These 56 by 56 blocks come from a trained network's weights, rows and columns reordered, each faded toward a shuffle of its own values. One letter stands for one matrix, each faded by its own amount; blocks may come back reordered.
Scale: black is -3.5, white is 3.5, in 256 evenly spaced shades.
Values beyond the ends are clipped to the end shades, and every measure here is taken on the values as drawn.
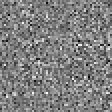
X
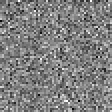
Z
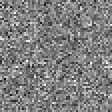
Z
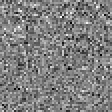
X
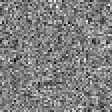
Z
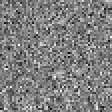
Z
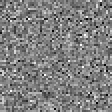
X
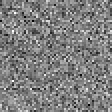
Z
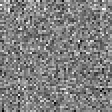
Z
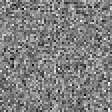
Z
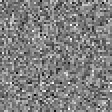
Z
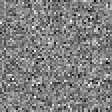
X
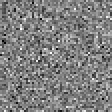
X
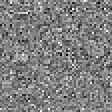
X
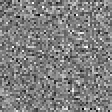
Z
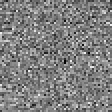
Z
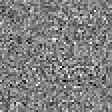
X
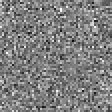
Z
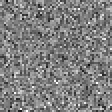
Z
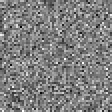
Z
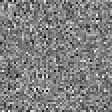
X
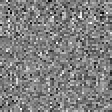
X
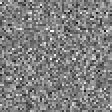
Z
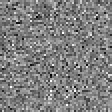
X
